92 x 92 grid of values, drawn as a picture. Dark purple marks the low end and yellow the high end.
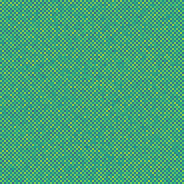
Histogram: two levels. Slope: none. Grain: checkered. Seam: none. Average level on the scale: 60%. Odd rows or columns: none.
